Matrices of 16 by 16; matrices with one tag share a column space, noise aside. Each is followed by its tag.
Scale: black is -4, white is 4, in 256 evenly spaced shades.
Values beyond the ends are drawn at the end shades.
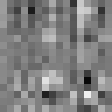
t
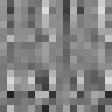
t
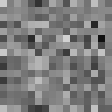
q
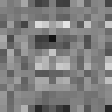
q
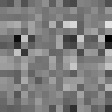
q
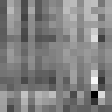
t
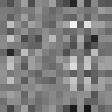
q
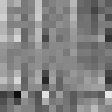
t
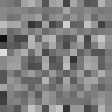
q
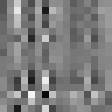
t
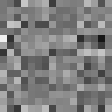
q
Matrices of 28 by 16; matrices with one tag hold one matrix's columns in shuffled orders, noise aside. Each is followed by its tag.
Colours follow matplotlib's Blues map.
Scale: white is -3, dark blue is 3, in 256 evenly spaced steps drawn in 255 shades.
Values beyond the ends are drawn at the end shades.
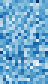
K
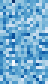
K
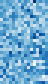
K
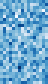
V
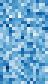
V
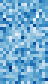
V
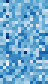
K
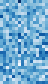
K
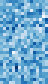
V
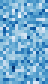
V
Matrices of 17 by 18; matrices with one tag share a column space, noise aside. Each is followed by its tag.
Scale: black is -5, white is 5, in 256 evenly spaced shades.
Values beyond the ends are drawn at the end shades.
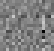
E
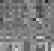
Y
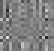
Y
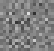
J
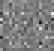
J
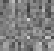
Y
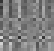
Y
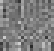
Y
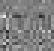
E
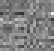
J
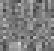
Y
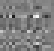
E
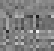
E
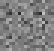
J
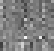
Y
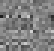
E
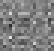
J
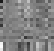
Y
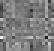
Y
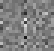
J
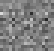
J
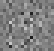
J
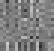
Y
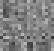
Y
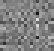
J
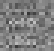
J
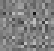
J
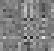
Y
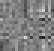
Y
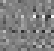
E
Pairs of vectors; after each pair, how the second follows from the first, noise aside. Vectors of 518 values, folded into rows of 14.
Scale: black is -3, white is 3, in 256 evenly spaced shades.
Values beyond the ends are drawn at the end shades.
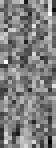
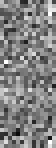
sign-scrambled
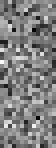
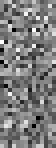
sign-scrambled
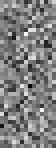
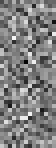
reversed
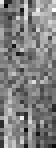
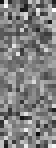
sign-scrambled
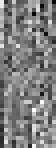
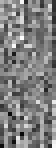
reversed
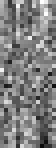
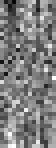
reversed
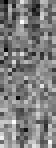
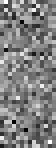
sign-scrambled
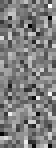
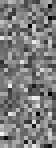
sign-scrambled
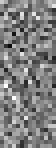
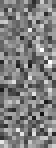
reversed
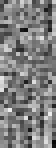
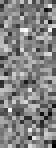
sign-scrambled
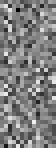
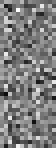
sign-scrambled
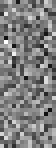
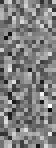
reversed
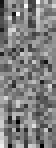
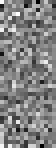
sign-scrambled
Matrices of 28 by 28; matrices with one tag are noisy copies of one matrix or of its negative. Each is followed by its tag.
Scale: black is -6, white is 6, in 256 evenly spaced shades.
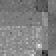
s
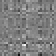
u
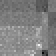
s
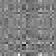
u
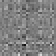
u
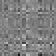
u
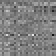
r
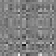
u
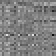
r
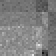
s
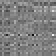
r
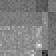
s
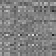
r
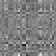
u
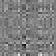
u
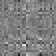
u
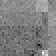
s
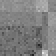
s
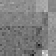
s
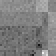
s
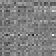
r
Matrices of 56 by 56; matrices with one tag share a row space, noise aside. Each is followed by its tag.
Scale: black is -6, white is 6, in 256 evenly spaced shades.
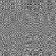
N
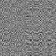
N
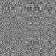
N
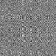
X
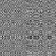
N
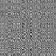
X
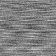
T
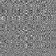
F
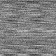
T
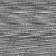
T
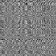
F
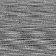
T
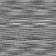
T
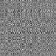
X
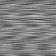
T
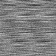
T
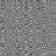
F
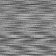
T
